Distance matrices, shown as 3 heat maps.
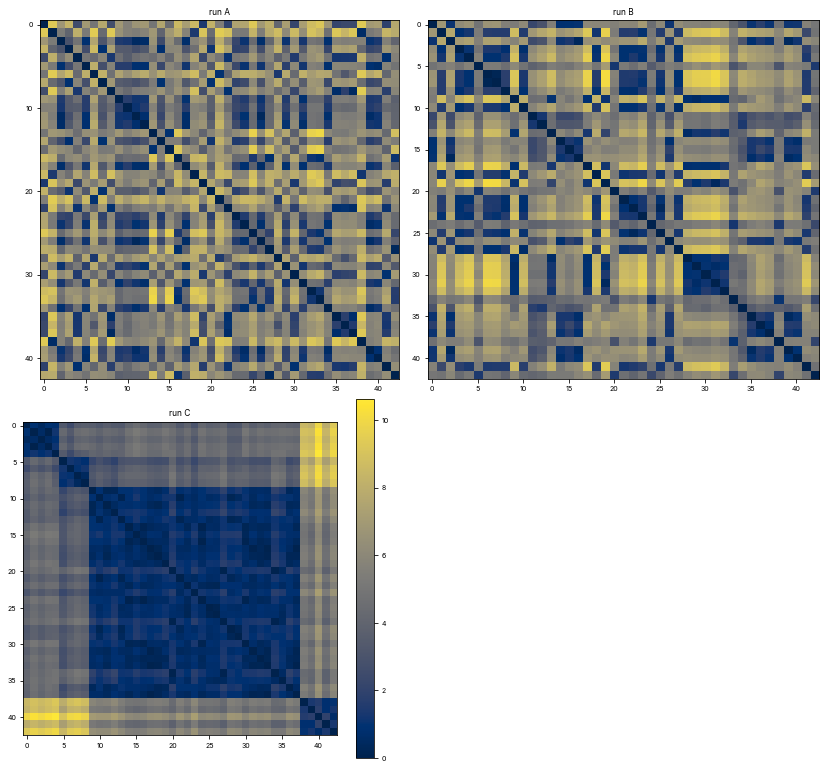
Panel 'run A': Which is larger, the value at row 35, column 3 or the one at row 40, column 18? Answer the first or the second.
the first
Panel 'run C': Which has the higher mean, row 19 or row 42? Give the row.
42
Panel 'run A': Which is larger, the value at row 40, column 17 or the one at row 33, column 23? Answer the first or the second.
the second
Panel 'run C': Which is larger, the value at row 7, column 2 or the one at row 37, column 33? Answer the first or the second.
the first
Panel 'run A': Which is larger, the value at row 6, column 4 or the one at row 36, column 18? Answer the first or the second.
the second
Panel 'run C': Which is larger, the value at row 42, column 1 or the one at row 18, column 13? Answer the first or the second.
the first
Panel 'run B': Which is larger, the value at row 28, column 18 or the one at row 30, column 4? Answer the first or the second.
the second
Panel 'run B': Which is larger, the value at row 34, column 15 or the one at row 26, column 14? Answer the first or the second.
the first
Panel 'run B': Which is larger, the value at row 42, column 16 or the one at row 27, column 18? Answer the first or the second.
the first
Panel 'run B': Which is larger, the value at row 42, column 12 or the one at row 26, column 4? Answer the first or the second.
the second
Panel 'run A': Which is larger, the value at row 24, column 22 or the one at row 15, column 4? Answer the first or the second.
the first
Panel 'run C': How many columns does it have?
43
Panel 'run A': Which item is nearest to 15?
13
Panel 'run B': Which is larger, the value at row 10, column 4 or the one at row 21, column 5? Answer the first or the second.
the second
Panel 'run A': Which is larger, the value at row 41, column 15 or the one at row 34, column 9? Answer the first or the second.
the first
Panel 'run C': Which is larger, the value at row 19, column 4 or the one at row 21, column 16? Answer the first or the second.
the first
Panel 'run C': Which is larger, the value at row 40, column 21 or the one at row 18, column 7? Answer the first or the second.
the first
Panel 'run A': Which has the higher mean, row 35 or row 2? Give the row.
35
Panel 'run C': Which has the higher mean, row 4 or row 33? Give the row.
4
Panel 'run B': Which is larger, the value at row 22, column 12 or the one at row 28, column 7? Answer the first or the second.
the second
